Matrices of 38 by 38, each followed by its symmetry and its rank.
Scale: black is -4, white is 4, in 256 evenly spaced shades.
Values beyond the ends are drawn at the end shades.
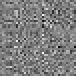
neither, rank five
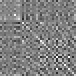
symmetric, rank five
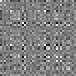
symmetric, rank three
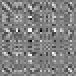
symmetric, rank three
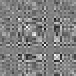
symmetric, rank three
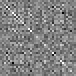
symmetric, rank five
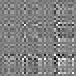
symmetric, rank two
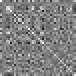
symmetric, rank five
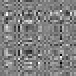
neither, rank three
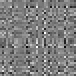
neither, rank three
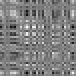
symmetric, rank two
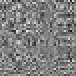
neither, rank five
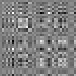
symmetric, rank two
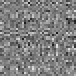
neither, rank five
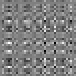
neither, rank two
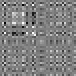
symmetric, rank two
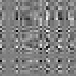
neither, rank two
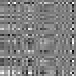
neither, rank two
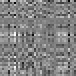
neither, rank three
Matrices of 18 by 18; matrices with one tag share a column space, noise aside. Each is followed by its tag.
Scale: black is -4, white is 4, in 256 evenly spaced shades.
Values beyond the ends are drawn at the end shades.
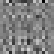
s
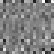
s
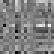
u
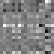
u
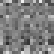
s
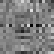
u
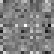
u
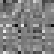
u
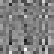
s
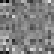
s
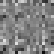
s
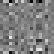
s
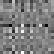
u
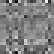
s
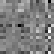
u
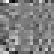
s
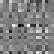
u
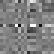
u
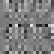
u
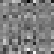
s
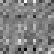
s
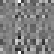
s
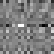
u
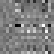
u
